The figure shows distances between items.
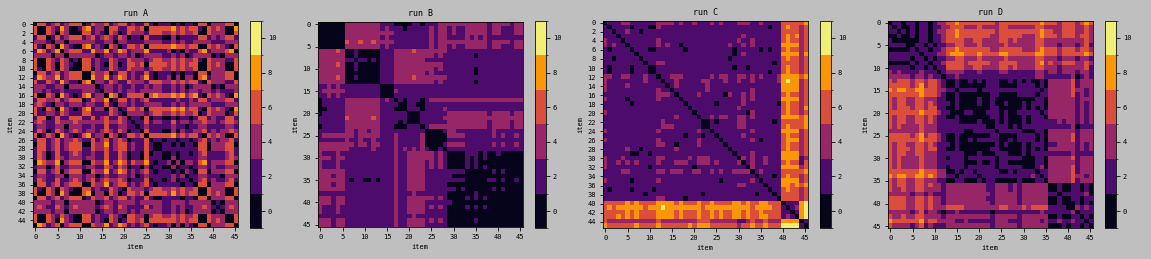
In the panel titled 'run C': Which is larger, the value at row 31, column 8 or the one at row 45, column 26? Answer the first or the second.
the second
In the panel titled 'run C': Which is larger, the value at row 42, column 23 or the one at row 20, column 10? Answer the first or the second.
the first
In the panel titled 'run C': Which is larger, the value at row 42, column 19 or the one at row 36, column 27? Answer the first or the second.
the first
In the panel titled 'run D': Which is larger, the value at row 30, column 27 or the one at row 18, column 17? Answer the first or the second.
the first
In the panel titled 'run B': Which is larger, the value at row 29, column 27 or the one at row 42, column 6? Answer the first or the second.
the first
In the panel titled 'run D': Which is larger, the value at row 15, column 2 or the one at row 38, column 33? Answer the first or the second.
the first
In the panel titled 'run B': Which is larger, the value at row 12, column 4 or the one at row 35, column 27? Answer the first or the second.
the first
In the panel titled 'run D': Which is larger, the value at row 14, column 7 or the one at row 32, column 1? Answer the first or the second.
the first
